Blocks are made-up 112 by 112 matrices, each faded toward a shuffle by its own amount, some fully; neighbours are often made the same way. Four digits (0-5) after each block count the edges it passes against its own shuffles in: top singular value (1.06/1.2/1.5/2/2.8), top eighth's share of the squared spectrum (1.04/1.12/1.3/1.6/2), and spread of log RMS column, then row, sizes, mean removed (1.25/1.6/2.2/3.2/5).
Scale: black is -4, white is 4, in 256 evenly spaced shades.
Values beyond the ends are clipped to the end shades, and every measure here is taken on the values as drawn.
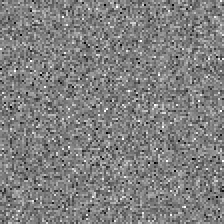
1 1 0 0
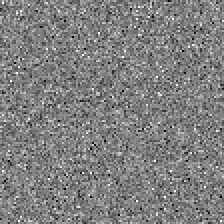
2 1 0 0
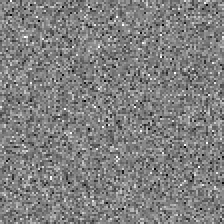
0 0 0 0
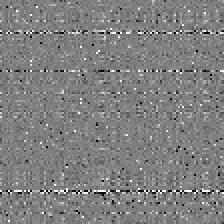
5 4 2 3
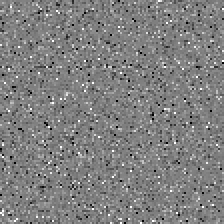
2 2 0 0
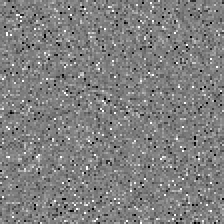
2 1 0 0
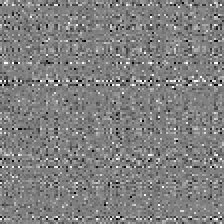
5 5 3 4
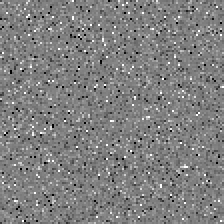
0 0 0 0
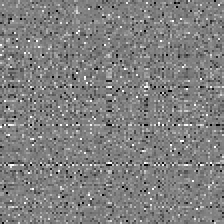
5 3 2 2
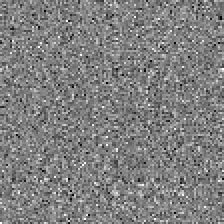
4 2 1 1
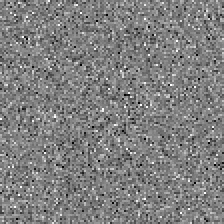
1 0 0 0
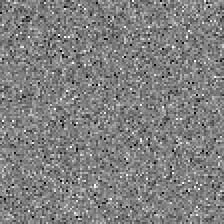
0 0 0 0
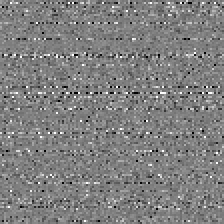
2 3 0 4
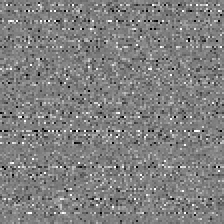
2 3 0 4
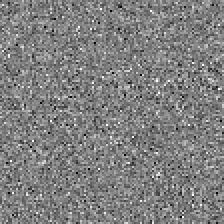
3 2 1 1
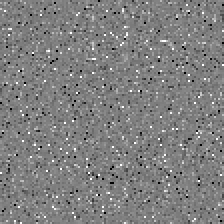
1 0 0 0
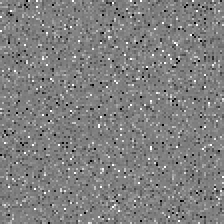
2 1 0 0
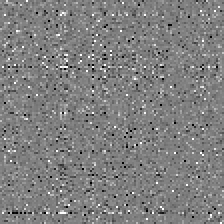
4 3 2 2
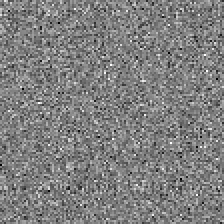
3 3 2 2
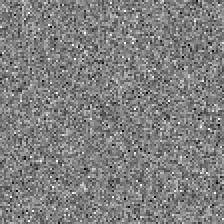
0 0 0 0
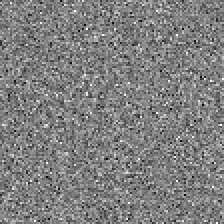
2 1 0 0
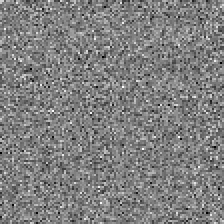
3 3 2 1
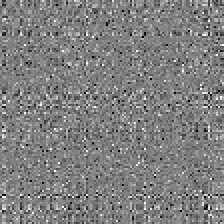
5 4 3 3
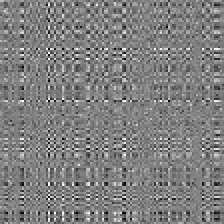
5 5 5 4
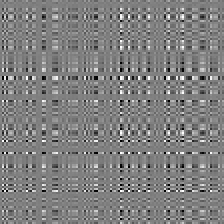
5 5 5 5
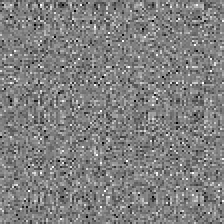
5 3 2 2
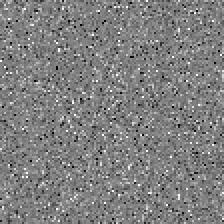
3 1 0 0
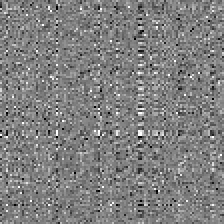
5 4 3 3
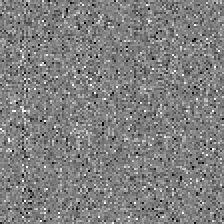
4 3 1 1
